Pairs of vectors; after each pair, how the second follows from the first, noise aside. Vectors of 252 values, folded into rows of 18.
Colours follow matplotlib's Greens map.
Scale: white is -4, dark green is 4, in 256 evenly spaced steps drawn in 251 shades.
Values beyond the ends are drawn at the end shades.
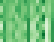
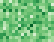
shuffled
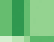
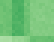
shrunk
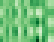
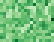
shuffled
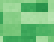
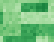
copied
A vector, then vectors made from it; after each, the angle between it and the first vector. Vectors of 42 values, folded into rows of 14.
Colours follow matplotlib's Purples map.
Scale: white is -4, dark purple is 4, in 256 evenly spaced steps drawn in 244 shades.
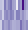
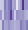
nearly parallel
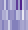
partly opposed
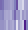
partly opposed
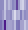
partly opposed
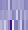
orthogonal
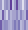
partly opposed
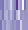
nearly opposite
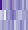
orthogonal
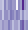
nearly parallel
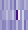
orthogonal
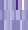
nearly opposite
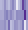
partly aligned
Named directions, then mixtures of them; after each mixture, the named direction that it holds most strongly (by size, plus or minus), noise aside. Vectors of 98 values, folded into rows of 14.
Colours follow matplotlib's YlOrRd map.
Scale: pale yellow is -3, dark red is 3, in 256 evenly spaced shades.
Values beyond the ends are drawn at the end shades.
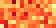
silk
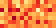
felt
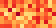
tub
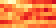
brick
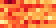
brick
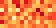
felt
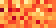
felt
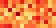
tub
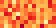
tub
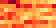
brick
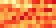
brick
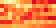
brick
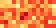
silk
